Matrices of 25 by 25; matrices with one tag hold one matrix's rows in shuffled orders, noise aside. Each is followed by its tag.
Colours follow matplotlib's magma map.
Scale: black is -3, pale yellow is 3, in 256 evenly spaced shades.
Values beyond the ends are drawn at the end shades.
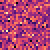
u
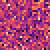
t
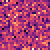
u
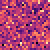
t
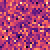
t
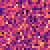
t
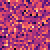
u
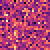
u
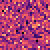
t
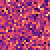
t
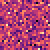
t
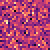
u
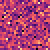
t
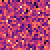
t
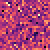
t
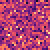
t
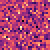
t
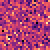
t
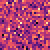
t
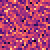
u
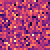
u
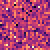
u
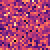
u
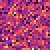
u
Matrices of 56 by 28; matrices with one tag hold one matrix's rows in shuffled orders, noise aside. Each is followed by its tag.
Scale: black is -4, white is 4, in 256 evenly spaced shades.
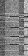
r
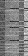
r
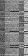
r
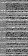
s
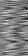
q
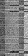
r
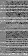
s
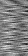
q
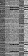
r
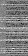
s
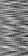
q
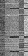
r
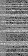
s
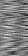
q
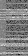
s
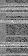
s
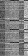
r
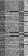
r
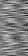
q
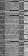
r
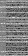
s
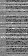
s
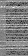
s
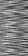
q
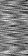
q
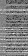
s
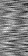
q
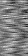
q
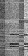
r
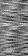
q
